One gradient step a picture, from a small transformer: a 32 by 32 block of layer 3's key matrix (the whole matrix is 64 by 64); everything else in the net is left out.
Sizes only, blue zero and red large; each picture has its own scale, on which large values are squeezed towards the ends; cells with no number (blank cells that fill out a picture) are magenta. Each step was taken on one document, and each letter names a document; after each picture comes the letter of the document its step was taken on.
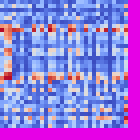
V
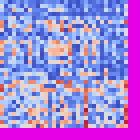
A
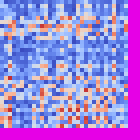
V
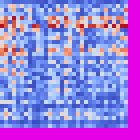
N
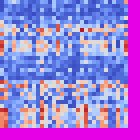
A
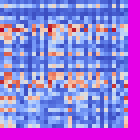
V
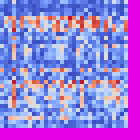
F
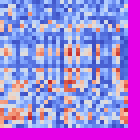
F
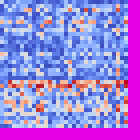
A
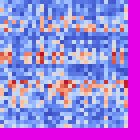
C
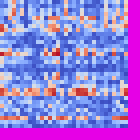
N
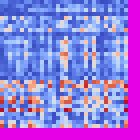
A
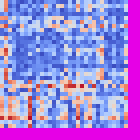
F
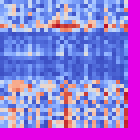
C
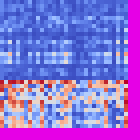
C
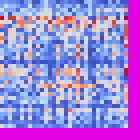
F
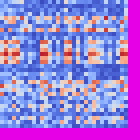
C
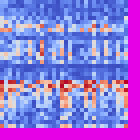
C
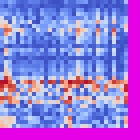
V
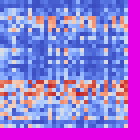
N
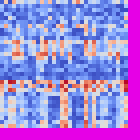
C
